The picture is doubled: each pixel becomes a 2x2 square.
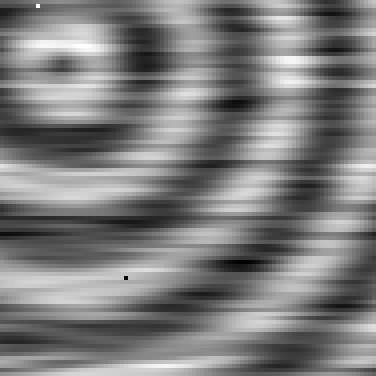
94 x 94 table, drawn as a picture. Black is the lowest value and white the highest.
Ninth with the highest average: top left. Average level on the scale: 50%. Mirror symmetry: none. Rings: centred on the top left. Lone odd cells: 2, 1 higher and 1 lower than their neighbours.
